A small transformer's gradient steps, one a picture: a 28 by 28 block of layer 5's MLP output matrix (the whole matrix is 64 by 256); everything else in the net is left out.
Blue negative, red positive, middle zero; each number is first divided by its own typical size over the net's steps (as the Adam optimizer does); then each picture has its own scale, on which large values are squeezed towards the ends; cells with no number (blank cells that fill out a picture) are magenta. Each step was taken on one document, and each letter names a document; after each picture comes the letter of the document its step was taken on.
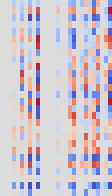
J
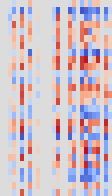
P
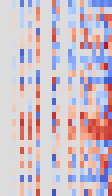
P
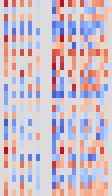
P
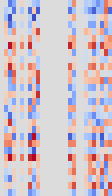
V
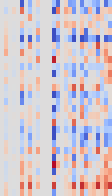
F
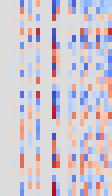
F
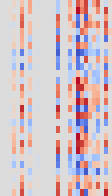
P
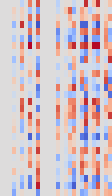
J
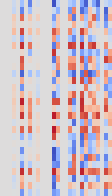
F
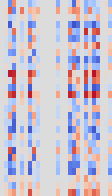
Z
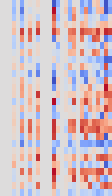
F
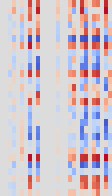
J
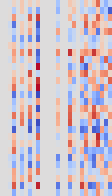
J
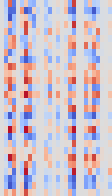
Z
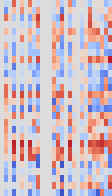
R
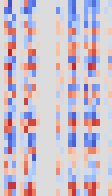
Z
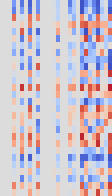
F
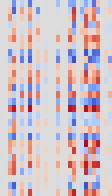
Z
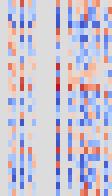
P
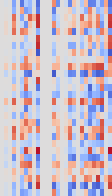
R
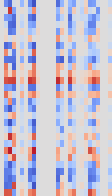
Z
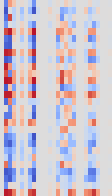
Z
